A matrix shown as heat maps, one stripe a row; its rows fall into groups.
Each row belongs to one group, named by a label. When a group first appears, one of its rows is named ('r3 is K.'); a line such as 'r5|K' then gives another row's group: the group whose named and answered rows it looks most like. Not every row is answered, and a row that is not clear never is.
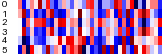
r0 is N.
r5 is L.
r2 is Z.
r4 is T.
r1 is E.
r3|E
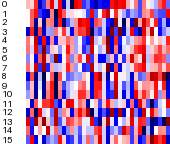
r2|E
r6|L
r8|E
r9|E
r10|E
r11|Z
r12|L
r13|Z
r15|E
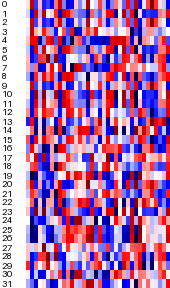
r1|Z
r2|E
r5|Z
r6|N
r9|E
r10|Z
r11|Z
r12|Z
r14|E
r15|Z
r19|T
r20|E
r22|E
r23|Z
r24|T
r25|T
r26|T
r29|N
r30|T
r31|T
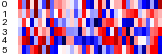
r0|Z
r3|Z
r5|N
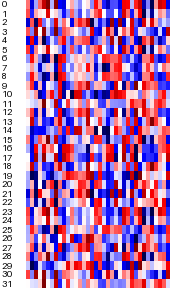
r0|N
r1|N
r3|Z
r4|L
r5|N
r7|T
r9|E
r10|T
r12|E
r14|T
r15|N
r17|Z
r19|T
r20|E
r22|E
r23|N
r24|N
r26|T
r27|E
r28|N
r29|T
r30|Z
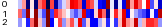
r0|E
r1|Z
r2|L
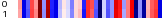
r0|N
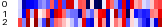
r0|T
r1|Z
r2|Z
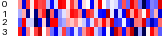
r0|Z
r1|E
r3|N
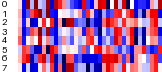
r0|Z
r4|N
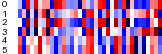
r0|Z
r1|E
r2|Z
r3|E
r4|N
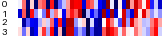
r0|E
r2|T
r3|T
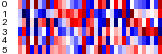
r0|Z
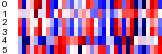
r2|N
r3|N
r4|T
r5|Z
